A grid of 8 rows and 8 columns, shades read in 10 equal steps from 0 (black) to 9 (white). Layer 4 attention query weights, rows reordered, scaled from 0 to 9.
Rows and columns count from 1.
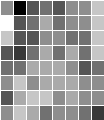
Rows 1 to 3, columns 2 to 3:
0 3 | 3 4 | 3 3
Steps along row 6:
up down up same same down same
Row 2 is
9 3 4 6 4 5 5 7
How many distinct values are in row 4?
5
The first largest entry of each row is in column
8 1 1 8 3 2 3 2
